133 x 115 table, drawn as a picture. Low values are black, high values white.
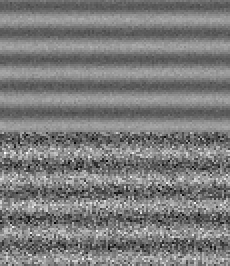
Slope: none. Stripes: horizontal, repeating 10 times. Average level on the scale: 50%. Seam: horizontal, 50% of the way down, the top part calmer.
